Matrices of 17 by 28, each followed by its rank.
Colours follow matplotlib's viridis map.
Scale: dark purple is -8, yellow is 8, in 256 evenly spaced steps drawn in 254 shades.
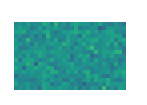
full rank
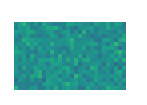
full rank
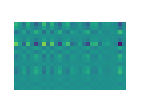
one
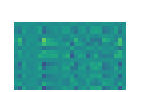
two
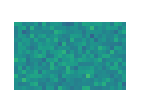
full rank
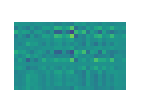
two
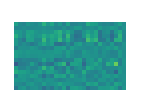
three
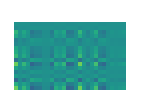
one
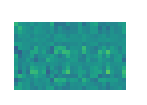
three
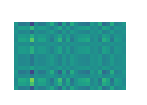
one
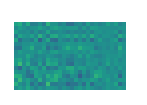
three
